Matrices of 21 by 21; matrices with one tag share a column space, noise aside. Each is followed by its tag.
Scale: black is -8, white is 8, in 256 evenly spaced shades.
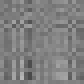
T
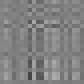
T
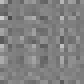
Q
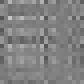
Q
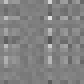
Q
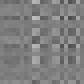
Q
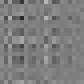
Q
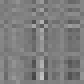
T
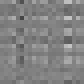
Q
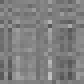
T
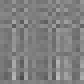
T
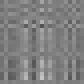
T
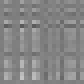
T
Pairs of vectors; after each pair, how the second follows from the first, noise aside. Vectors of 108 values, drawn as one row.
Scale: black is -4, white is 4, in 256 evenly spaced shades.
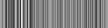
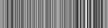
reversed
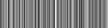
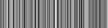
copied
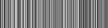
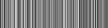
copied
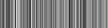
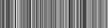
copied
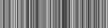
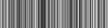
reversed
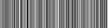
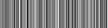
copied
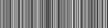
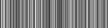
reversed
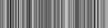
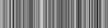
reversed
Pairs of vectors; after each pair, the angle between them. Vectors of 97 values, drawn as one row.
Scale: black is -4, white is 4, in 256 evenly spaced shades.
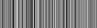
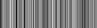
partly opposed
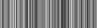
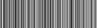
partly opposed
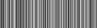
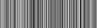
nearly opposite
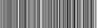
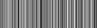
nearly opposite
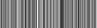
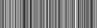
orthogonal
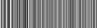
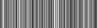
orthogonal
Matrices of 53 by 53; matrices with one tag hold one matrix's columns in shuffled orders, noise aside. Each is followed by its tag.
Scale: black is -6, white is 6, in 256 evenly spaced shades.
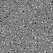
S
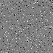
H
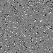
H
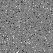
S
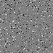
H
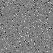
H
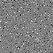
H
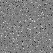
H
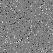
S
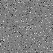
H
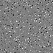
H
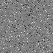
H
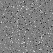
S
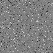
H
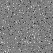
S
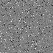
H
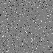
H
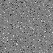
H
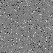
H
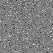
H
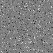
S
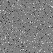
S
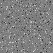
S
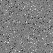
S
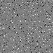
H
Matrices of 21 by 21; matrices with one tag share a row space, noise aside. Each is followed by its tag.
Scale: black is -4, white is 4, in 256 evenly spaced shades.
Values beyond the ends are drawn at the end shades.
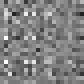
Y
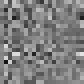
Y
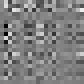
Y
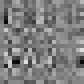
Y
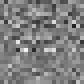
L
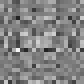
L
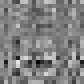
L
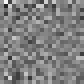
Y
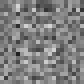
L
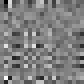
Y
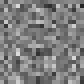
L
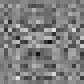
L
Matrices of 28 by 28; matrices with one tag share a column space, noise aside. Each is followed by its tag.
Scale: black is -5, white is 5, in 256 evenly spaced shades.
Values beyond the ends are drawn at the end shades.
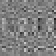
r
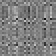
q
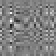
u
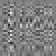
u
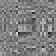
r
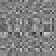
r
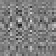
u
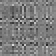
q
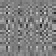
u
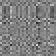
q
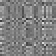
q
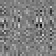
u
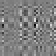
u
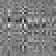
u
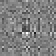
r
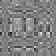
r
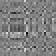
r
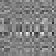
r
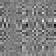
u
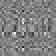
r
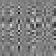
u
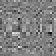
r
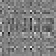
r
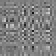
u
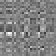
r
